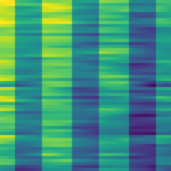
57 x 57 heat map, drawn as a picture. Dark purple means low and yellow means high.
Stripes: upright, repeating 3 times. Ninth with the highest average: top left. Slope: up to the top left. Ninth with the lowest average: bottom right. Average level on the scale: 50%.
